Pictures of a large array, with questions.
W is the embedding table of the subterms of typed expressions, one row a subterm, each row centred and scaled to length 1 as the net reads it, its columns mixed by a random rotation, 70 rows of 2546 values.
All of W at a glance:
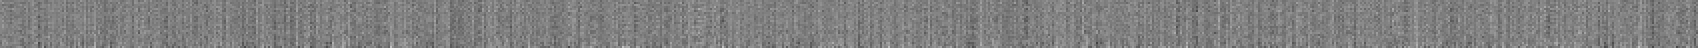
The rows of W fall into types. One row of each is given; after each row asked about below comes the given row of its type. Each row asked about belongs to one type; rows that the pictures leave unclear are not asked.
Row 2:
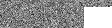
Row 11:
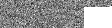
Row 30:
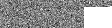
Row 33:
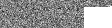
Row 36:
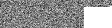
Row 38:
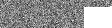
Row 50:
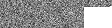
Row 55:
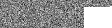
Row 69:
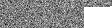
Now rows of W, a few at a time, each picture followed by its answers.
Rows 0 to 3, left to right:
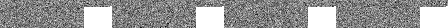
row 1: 30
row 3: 36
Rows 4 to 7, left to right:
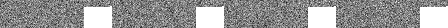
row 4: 36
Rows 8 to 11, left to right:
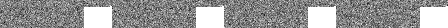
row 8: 33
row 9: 33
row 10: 38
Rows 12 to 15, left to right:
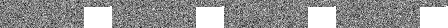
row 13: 30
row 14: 2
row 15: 33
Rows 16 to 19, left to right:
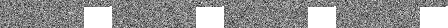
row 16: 50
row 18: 69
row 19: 50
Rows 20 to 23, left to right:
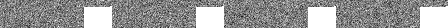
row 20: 38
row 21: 38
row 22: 69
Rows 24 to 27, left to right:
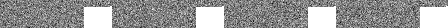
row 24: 36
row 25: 55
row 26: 11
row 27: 33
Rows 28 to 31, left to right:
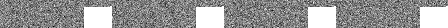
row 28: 30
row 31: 36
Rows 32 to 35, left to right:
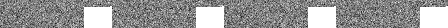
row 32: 69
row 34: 69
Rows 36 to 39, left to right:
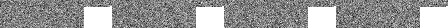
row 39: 69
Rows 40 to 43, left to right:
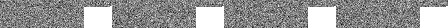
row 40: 36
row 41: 69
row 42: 30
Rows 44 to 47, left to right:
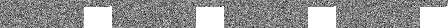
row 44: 36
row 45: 2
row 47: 38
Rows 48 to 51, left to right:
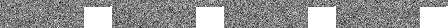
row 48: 2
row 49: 69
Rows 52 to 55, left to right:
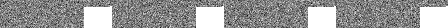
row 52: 36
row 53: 38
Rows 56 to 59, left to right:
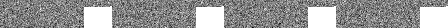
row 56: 55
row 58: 30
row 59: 38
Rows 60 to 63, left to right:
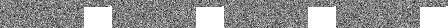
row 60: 33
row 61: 50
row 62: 38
